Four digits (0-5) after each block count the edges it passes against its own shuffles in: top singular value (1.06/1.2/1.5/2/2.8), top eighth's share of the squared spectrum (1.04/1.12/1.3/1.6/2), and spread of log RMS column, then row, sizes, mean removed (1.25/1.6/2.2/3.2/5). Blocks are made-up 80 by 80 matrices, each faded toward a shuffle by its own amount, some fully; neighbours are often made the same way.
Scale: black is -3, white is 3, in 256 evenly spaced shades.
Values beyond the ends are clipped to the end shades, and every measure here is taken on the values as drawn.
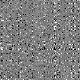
4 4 3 3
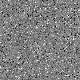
2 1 0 0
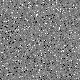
1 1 0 0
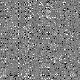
4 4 3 2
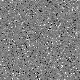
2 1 0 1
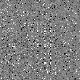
3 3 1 1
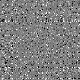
4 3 2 2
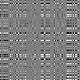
5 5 4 4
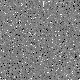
1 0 0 0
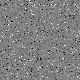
1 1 0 1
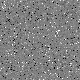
0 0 0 0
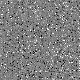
1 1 1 1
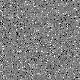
3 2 1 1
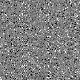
3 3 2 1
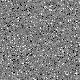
3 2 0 0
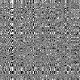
5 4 3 3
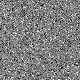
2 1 0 0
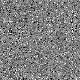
3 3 1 1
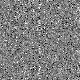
3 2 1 1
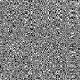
4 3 2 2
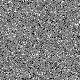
2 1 0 0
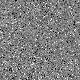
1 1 0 0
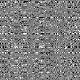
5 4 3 3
